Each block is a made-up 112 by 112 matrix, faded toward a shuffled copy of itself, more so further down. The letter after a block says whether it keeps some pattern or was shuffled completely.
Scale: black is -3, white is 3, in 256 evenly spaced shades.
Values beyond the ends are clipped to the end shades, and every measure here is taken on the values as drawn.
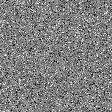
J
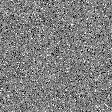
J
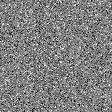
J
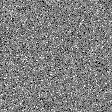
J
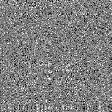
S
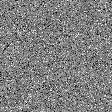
J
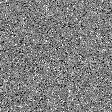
J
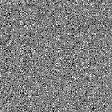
S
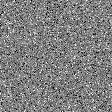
J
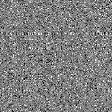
S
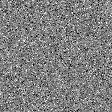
J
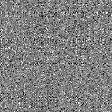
S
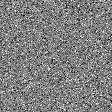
J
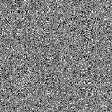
S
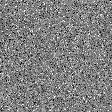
J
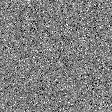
J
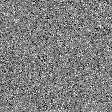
J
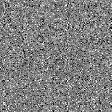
S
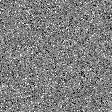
J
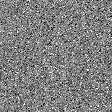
J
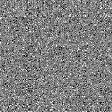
S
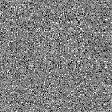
S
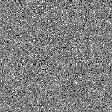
S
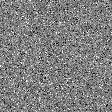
J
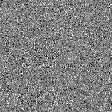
S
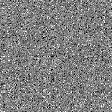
S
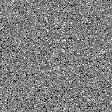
S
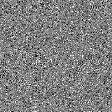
S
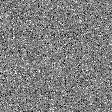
J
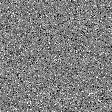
J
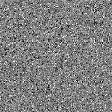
S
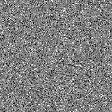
S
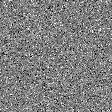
J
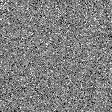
J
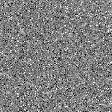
S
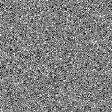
S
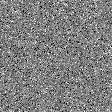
J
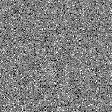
S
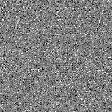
S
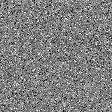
J
